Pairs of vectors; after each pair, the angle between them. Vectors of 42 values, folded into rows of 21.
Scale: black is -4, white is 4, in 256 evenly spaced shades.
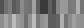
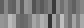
partly aligned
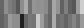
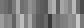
partly opposed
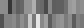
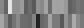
nearly opposite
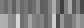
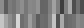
nearly parallel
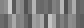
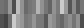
partly aligned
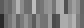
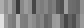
nearly opposite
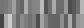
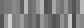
nearly parallel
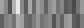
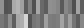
partly aligned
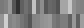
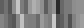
orthogonal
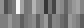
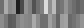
nearly opposite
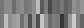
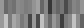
nearly parallel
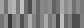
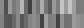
partly aligned
